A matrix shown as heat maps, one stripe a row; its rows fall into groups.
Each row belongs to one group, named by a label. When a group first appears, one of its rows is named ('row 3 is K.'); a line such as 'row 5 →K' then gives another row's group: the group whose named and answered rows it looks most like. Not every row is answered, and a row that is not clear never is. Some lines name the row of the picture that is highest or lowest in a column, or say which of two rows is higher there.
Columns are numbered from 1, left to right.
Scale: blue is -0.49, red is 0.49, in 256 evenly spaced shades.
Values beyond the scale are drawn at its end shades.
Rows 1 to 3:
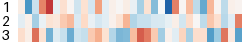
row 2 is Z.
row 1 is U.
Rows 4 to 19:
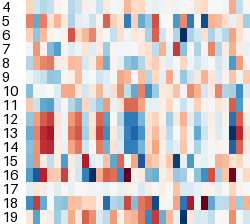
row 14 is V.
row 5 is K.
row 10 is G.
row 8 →V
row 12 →V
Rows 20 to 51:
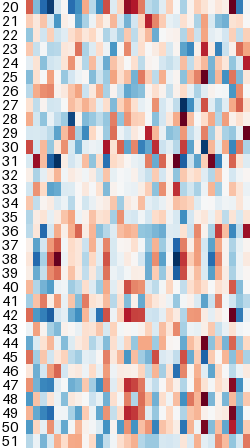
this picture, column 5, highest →38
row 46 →U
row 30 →K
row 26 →V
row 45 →K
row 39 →U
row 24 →Z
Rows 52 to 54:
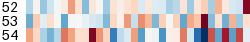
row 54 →K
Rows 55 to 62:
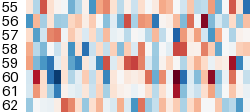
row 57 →U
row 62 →G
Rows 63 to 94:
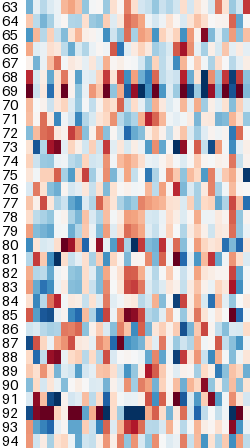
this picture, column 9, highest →75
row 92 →V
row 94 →K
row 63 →Z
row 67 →U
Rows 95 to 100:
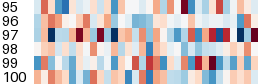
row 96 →V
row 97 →Z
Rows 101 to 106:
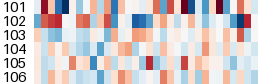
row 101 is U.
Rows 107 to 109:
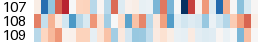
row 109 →V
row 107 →U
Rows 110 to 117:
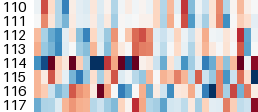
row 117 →Z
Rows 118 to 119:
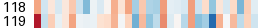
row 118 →K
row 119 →K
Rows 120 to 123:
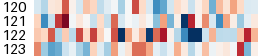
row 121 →U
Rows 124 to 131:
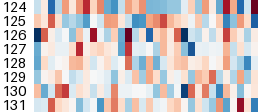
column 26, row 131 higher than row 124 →No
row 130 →U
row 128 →G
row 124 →Z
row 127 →G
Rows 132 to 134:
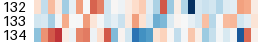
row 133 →Z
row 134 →V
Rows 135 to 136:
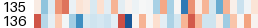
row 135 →U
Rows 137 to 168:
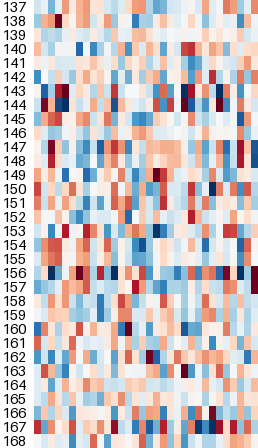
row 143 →U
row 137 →Z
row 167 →K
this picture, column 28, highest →156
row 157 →Z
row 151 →K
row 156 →Z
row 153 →Z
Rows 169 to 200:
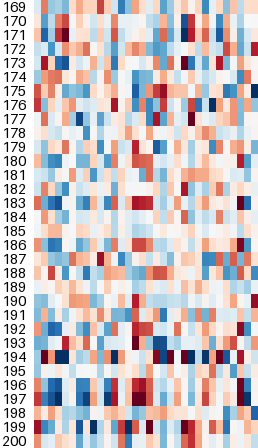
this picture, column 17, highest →199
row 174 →V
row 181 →G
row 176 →K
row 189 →G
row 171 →U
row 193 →Z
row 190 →Z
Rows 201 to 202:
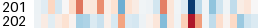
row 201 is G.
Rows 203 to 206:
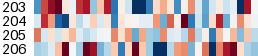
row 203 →V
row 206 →Z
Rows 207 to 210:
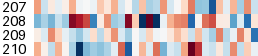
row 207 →K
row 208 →G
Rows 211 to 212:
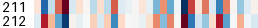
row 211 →U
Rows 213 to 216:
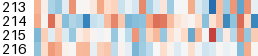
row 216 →V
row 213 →K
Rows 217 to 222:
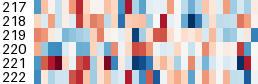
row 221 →V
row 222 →G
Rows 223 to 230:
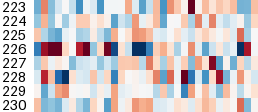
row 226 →V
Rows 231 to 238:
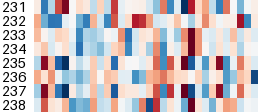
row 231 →U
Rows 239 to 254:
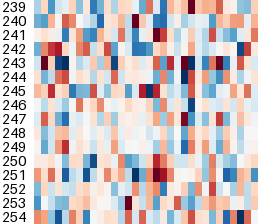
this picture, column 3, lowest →239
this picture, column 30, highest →243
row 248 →U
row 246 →G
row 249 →U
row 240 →Z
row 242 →V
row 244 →U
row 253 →G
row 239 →G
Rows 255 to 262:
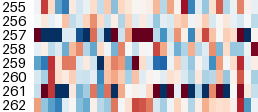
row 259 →Z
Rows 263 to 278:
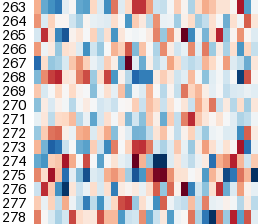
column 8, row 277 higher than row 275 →Yes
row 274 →Z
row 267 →G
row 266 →K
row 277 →K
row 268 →V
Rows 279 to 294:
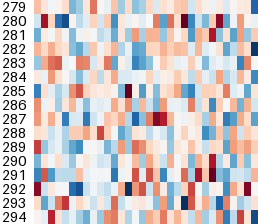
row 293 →U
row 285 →G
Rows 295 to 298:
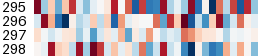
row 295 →K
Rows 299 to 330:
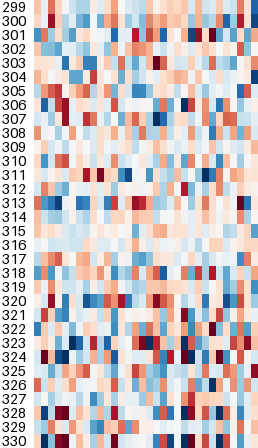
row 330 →U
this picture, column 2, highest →324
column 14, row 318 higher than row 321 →No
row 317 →V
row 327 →G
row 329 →Z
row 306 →U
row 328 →U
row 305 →V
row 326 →K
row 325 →Z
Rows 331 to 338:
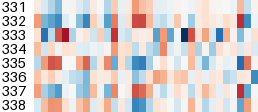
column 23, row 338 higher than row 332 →Yes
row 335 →V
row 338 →V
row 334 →K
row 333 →U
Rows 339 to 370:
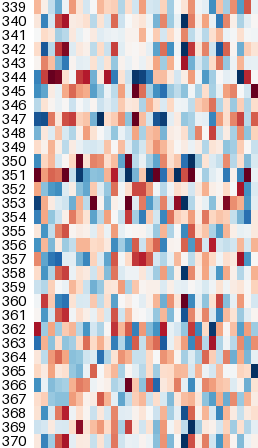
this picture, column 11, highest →344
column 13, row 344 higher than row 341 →Yes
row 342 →U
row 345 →Z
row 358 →U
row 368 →U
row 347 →Z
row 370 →U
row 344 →V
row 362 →K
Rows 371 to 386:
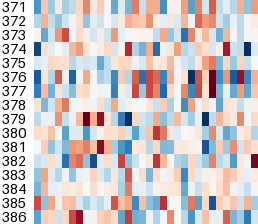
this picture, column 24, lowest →385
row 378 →U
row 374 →G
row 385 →K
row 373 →U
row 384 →G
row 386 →G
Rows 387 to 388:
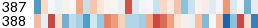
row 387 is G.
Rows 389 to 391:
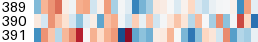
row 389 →V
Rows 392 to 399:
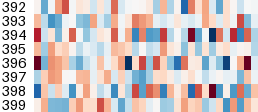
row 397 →V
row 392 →U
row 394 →K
